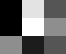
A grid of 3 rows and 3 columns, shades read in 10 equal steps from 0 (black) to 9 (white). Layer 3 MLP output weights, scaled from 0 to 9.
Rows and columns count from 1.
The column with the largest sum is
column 2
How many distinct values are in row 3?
3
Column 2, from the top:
8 9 1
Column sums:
5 18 11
